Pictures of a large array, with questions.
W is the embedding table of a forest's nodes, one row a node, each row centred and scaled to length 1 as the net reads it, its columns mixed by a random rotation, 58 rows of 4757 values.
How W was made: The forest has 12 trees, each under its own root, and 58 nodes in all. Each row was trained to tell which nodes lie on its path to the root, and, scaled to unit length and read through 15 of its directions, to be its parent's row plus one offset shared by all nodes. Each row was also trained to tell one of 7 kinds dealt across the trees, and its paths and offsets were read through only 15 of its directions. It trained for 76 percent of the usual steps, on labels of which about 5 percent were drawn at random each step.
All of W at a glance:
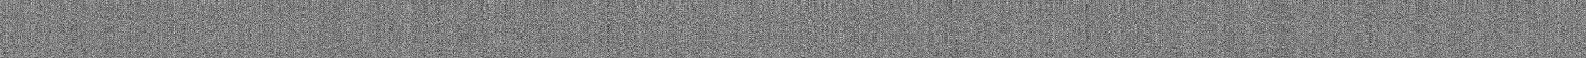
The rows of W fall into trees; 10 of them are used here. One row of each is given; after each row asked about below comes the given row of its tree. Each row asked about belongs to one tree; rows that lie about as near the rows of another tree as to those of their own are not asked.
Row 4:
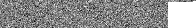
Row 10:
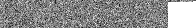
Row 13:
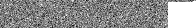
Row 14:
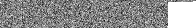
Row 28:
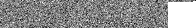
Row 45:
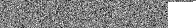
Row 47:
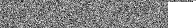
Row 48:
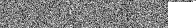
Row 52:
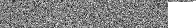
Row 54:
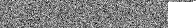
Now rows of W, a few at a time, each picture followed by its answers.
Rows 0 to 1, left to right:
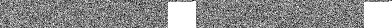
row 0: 45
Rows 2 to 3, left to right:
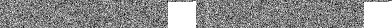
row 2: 54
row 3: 45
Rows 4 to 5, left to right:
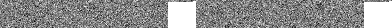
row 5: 28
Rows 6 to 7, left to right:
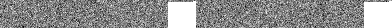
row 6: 54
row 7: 48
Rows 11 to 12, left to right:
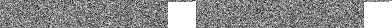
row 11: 4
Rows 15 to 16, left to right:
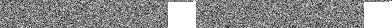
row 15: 47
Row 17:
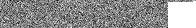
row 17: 52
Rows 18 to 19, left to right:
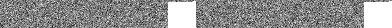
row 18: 13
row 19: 28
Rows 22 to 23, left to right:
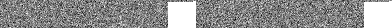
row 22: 47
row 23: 47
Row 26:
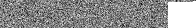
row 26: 45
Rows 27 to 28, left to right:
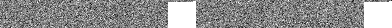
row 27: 4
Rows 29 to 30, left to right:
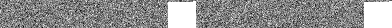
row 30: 10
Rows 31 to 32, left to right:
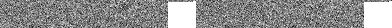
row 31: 28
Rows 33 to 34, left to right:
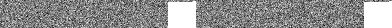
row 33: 48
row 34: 52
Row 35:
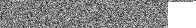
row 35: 54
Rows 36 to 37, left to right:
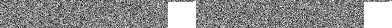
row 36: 13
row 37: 48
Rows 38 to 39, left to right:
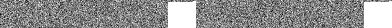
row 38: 13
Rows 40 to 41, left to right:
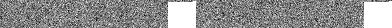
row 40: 4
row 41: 45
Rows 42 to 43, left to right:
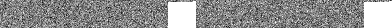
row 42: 14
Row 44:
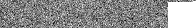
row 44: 52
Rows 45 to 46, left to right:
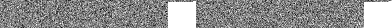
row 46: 13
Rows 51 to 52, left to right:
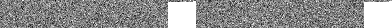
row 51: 28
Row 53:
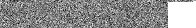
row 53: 52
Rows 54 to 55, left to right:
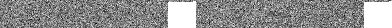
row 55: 52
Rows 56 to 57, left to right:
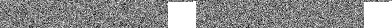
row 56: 28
